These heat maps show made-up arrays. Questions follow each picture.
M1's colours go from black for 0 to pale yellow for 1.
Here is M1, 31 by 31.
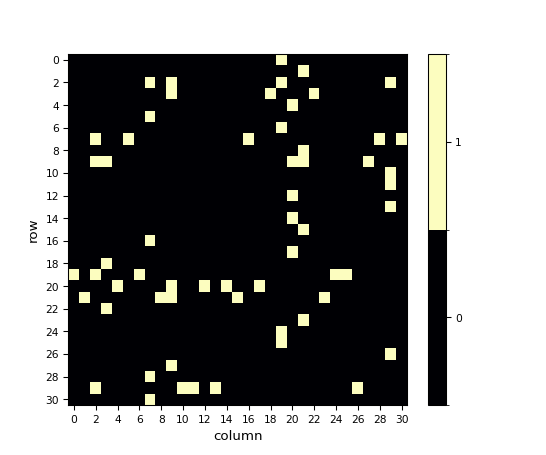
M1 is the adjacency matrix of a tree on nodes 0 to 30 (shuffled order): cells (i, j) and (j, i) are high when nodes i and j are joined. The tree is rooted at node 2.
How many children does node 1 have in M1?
0
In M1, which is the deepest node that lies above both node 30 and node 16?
7
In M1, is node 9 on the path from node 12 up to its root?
yes
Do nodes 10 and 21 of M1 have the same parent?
no
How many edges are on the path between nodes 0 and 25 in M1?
2
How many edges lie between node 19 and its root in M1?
1
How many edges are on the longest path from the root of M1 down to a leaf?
3
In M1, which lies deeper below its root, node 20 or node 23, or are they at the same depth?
node 23
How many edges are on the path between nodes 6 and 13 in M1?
4
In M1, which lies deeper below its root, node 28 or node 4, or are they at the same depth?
node 4
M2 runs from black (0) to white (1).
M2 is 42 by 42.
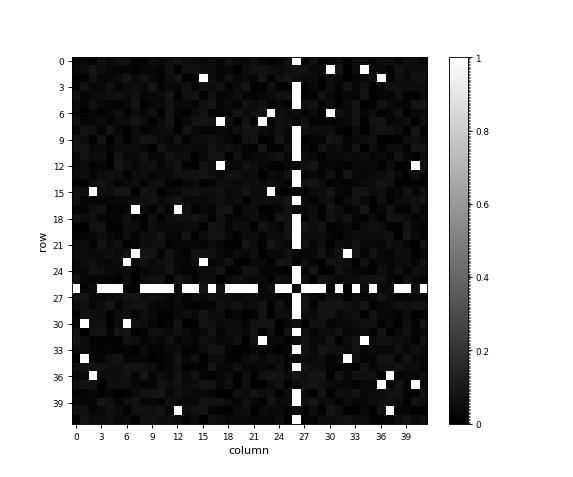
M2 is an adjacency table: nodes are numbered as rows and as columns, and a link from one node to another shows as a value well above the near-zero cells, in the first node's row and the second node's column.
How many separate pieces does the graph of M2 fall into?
2
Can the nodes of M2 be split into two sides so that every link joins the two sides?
no
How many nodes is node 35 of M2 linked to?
1
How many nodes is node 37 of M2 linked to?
2
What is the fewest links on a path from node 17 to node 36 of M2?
4
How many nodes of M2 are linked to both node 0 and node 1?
0
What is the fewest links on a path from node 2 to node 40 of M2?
3
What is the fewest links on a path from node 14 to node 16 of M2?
2
